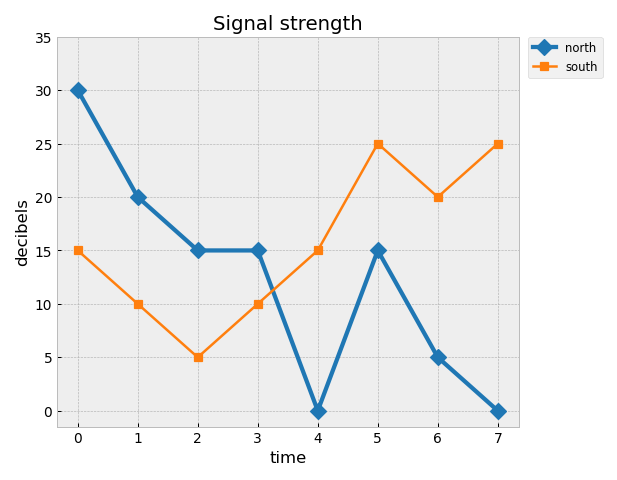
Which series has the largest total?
south
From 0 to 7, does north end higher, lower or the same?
lower
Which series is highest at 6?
south
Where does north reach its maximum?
0
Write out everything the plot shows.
Title: Signal strength
x-axis: time, ticks 0 1 2 3 4 5 6 7
y-axis: decibels, ticks 0 5 10 15 20 25 30 35
Legend: north, south
Values:
north: 30 20 15 15 0 15 5 0
south: 15 10 5 10 15 25 20 25
